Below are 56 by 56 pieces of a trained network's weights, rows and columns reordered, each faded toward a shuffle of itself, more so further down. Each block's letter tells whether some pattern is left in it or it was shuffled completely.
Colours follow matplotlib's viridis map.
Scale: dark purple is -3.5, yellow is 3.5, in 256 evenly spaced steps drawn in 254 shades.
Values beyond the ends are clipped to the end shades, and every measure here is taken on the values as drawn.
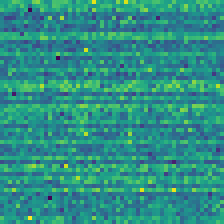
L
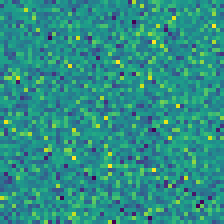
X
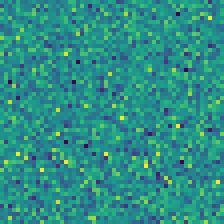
X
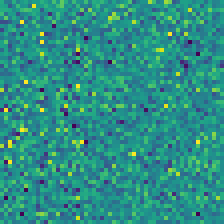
L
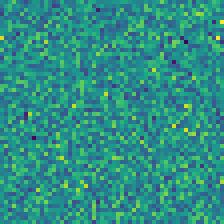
X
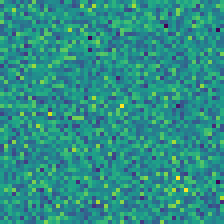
X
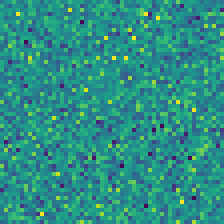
X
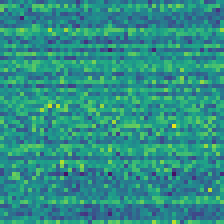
L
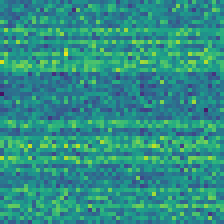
L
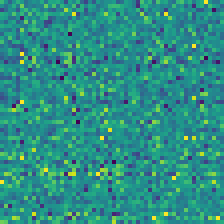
L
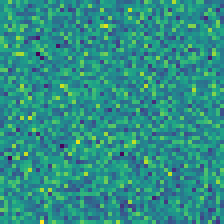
L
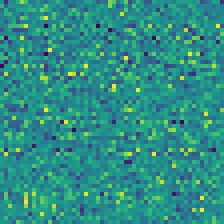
L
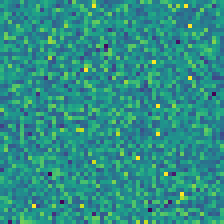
X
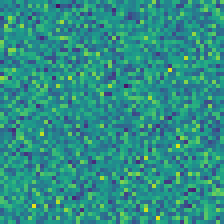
X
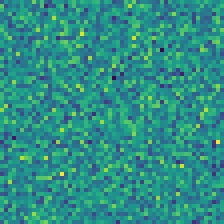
L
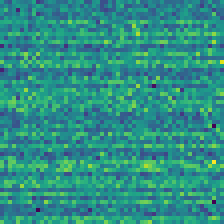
L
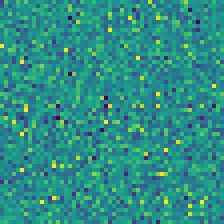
L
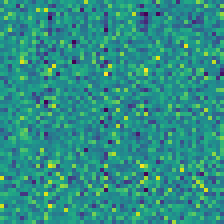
L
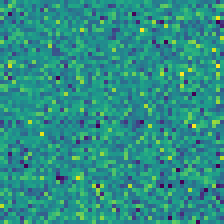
L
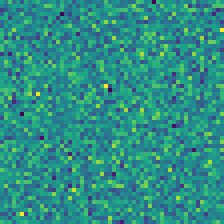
X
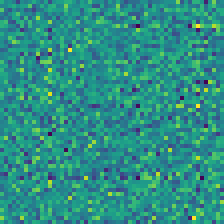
L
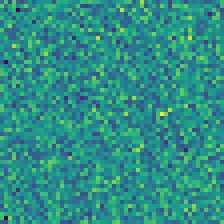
X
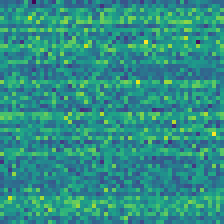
L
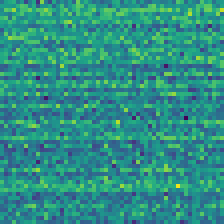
L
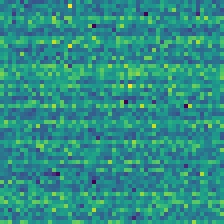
L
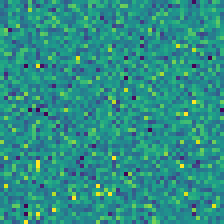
L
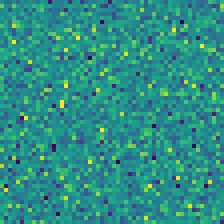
X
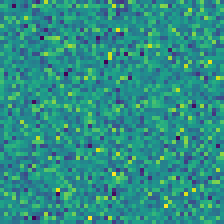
L
